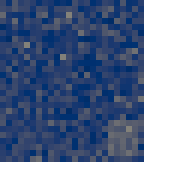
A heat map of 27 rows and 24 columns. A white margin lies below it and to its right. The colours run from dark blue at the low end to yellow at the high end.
In the bottom right lies a patch that is higher than the rest. No regular stripes run through it. The values are skewed, with a long tail toward high values. Neither half mirrors the other. No single row or column stands out from its neighbours. On average the colour sits 20% of the way up the scale.
